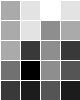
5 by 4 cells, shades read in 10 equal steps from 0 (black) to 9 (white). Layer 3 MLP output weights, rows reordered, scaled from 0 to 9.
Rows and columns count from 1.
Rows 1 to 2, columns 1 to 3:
6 8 9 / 6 8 5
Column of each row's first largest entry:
3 2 1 3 3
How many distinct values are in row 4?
4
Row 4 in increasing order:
0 3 4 5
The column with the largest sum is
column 3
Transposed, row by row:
6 6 6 4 2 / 8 8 2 0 1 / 9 5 5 5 3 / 8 6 2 3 1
